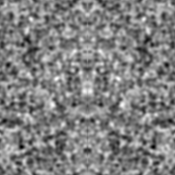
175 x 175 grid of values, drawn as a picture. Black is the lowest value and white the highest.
Odd rows or columns: none. Slope: none. Stripes: none. Average level on the scale: 50%. Mirror symmetry: left to right. Seam: none. Grain: blotchy.
